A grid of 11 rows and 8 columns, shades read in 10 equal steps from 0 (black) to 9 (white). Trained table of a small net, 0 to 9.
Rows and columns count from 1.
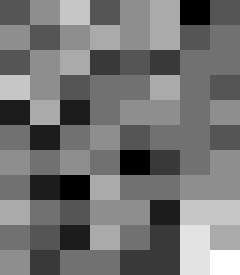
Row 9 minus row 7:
1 0 -2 1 5 -1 3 2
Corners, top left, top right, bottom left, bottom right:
3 3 5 9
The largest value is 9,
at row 11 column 8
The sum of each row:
32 37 29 36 31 28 29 29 38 34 36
